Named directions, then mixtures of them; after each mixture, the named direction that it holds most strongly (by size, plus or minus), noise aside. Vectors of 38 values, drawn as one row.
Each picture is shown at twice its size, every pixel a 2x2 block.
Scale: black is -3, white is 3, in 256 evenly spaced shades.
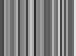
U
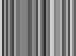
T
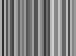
T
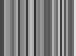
U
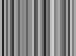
T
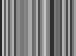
T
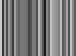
T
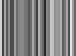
T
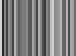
T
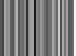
U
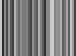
T
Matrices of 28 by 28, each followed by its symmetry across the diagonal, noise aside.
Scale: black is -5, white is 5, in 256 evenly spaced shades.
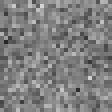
antisymmetric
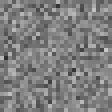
symmetric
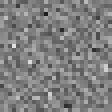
antisymmetric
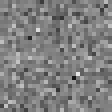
antisymmetric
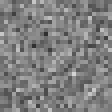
symmetric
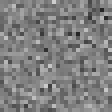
neither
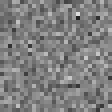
neither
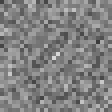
symmetric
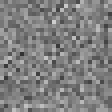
antisymmetric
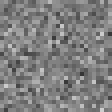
neither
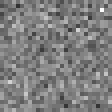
neither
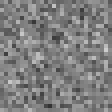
antisymmetric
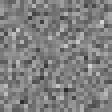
antisymmetric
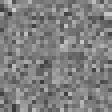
antisymmetric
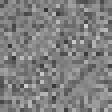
symmetric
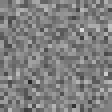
antisymmetric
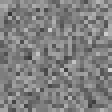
neither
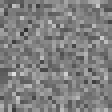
neither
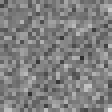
symmetric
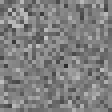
symmetric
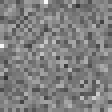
symmetric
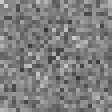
symmetric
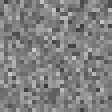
neither
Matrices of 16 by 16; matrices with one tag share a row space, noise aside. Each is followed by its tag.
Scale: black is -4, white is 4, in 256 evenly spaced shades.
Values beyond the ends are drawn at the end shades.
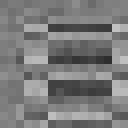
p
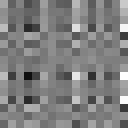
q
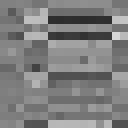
p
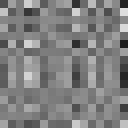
q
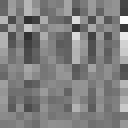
q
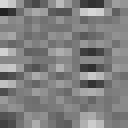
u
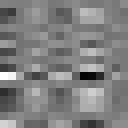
u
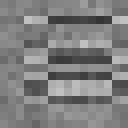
p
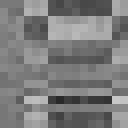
p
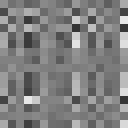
q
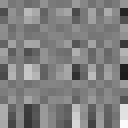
q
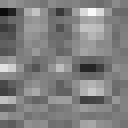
u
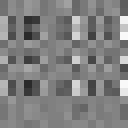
q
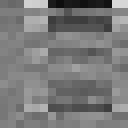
p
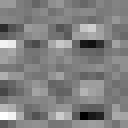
u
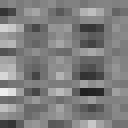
u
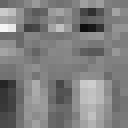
u
